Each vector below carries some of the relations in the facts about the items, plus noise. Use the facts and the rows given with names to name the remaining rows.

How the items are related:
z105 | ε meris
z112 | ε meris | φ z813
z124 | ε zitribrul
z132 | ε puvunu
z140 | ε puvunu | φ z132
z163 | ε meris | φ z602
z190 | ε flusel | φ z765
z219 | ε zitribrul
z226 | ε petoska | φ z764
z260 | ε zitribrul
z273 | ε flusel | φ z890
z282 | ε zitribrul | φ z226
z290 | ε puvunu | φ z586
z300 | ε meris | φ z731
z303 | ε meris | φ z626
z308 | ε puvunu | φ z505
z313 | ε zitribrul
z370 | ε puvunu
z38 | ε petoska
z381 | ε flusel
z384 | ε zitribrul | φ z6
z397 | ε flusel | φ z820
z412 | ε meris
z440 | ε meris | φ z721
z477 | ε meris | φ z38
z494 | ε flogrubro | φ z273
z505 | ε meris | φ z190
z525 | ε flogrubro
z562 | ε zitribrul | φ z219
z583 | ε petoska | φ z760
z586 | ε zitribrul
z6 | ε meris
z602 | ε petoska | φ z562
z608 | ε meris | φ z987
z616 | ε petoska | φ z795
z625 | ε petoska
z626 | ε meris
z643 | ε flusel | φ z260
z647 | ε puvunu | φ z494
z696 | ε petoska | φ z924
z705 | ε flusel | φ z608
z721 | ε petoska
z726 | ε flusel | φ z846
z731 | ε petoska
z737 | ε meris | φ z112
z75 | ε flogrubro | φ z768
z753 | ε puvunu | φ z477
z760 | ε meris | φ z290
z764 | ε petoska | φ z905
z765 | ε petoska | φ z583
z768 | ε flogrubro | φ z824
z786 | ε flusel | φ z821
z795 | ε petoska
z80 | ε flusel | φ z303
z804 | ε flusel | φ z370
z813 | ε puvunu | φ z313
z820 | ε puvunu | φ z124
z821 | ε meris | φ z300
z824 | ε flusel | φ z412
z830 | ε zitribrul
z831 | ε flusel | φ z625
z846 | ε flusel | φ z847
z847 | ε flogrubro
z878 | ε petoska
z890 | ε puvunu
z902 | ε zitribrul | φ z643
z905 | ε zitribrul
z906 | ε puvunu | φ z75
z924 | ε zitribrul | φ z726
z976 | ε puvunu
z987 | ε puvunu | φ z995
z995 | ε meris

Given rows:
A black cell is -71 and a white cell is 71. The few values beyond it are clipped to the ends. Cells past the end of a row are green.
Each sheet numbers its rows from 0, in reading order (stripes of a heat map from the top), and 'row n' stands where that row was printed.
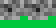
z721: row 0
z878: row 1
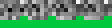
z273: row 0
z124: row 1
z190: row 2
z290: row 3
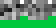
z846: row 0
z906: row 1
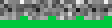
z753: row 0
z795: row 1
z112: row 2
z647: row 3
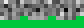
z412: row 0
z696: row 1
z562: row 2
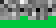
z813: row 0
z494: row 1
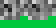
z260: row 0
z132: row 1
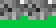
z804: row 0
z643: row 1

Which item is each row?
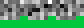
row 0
z737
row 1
z726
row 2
z905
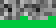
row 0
z219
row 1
z731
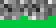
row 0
z890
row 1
z505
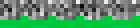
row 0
z384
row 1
z282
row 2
z824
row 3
z821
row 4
z140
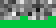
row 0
z226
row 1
z608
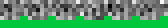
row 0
z995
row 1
z847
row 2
z987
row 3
z768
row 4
z440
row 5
z786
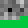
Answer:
z602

